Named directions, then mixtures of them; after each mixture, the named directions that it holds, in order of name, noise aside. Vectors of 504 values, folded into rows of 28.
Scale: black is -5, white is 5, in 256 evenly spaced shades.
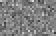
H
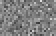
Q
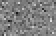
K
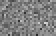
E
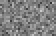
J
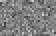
H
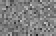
E, Q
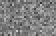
E, J, K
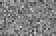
H, Q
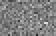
E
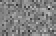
H, J, Q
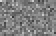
H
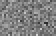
E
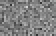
E, J, Q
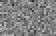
H, J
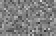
Q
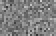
E, Q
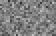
J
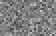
K, Q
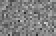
E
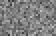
E, J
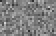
H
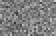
E, K, Q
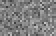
E, K, Q
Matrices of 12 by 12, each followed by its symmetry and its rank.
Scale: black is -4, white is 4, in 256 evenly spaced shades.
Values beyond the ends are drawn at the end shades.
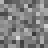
neither, full rank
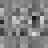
neither, rank two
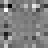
antisymmetric, rank two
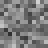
neither, full rank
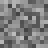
neither, full rank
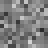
antisymmetric, full rank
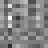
neither, rank two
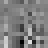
neither, rank two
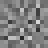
antisymmetric, rank two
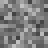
neither, full rank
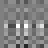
neither, rank one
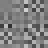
antisymmetric, rank two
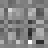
neither, rank two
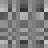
neither, rank one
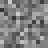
antisymmetric, full rank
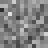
neither, full rank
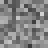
neither, full rank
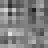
antisymmetric, rank two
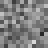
antisymmetric, full rank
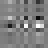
neither, rank one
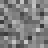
antisymmetric, full rank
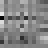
neither, rank two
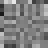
antisymmetric, rank two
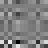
neither, rank one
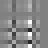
neither, rank one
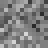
antisymmetric, full rank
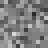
antisymmetric, full rank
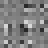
antisymmetric, rank two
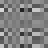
neither, rank one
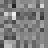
neither, rank two
